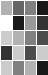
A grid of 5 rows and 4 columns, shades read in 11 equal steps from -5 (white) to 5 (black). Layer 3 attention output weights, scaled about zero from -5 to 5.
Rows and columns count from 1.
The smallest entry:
-5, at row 2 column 1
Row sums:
3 1 -3 -1 -1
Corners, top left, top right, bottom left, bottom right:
-2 4 -3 4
